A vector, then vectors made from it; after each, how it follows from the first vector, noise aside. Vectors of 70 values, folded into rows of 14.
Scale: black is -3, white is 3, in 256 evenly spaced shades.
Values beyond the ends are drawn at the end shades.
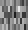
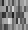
reversed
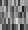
wrapped around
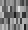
copied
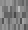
shrunk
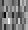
reversed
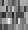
reversed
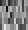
wrapped around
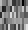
wrapped around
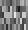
negated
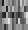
reversed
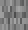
shrunk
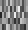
sign-scrambled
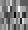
copied
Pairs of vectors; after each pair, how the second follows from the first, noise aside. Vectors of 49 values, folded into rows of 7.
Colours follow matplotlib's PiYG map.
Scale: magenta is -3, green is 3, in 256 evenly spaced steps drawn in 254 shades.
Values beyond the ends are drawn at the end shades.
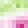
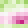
wrapped around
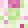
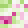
wrapped around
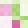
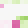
partly zeroed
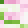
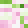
wrapped around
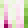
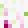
partly zeroed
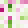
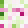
wrapped around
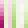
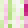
wrapped around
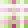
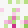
partly zeroed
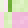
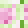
wrapped around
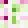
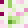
wrapped around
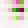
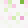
partly zeroed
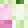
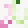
partly zeroed
